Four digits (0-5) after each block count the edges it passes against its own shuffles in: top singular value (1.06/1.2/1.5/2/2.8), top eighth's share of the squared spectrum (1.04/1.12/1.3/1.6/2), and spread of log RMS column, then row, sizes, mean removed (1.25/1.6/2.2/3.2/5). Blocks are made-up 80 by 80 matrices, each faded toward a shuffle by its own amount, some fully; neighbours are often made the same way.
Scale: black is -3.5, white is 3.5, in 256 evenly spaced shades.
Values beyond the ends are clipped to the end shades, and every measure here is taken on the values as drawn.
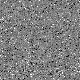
1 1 0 1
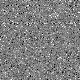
1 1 0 1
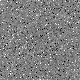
0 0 0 0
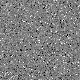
0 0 0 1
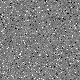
0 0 0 0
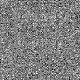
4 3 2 1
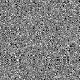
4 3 1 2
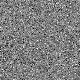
2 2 0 0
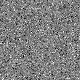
0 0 0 0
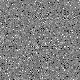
3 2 0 1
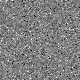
0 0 0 0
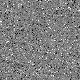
2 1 0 0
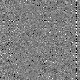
4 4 2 1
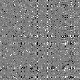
4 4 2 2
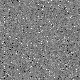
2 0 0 0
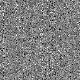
1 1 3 0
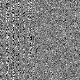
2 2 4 0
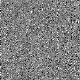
1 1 2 0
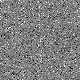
2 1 0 0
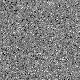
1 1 0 0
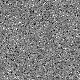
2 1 0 0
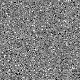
3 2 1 1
